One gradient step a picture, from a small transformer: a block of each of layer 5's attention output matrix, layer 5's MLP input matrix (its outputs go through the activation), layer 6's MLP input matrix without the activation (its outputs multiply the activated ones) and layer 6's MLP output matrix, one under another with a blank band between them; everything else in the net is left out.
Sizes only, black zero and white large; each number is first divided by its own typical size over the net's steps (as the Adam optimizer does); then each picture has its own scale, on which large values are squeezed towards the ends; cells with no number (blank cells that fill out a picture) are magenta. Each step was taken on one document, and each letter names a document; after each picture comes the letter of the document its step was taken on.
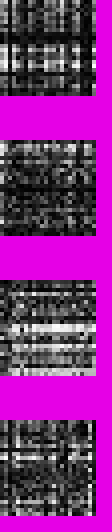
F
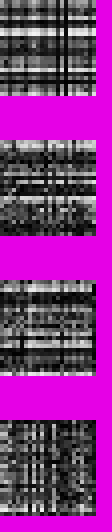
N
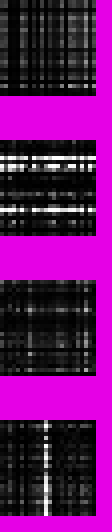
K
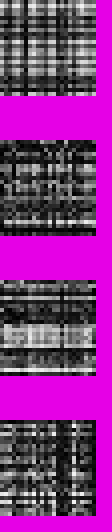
N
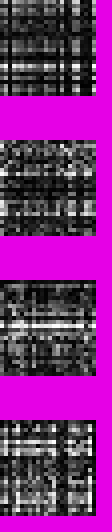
F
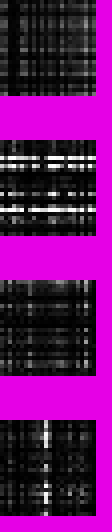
K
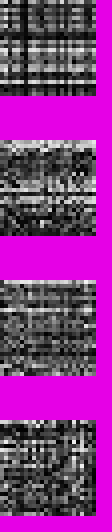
N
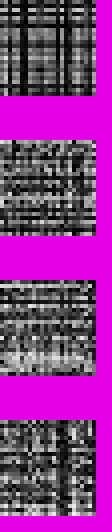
N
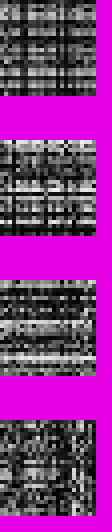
N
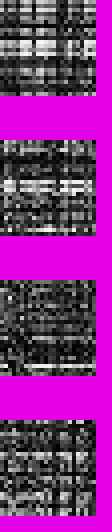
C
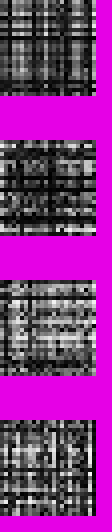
F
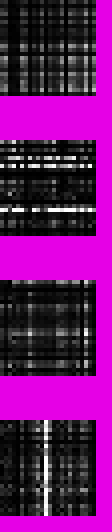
K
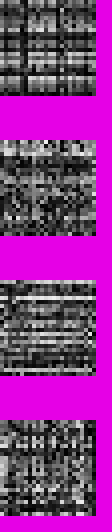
C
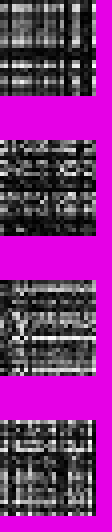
F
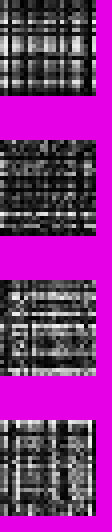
F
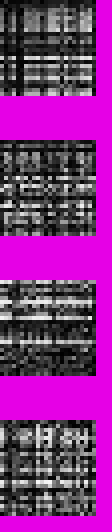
C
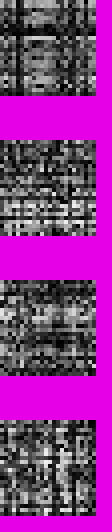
C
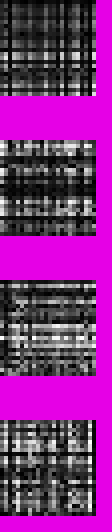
F
